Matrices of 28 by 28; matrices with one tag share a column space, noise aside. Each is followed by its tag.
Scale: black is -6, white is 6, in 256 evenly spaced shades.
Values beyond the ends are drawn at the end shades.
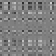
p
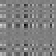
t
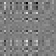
p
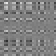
p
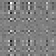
p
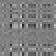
t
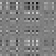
p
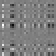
t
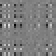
t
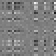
p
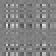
t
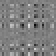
t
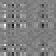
t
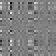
p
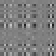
t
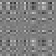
p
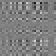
p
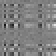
t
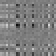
t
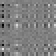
t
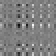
t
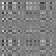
p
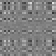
p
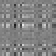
t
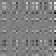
p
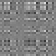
p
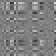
p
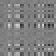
t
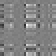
t
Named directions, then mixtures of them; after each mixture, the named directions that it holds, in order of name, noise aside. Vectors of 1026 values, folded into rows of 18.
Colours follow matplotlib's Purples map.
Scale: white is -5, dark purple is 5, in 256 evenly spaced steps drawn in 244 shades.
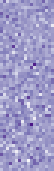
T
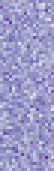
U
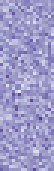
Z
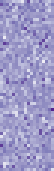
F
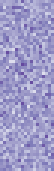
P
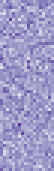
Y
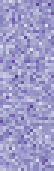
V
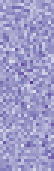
P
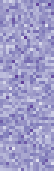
V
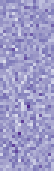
P, T, Y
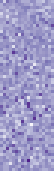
T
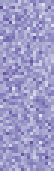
P, U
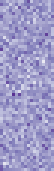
F, Z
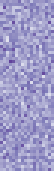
P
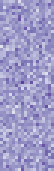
F, P, V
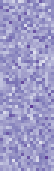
F, U, V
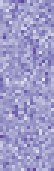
F, U, Z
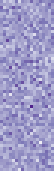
P, U, V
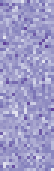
F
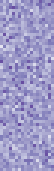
P, V, Y
